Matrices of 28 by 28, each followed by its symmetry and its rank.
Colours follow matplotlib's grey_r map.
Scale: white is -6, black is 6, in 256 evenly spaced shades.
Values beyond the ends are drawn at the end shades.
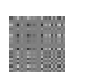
symmetric, rank one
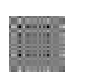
symmetric, rank one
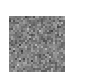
neither, full rank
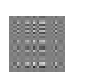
neither, rank one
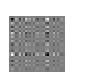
symmetric, rank one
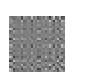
antisymmetric, rank two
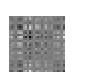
symmetric, rank two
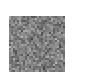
neither, full rank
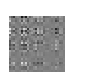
antisymmetric, rank two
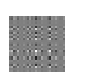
neither, rank one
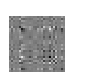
symmetric, rank two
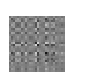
symmetric, rank two
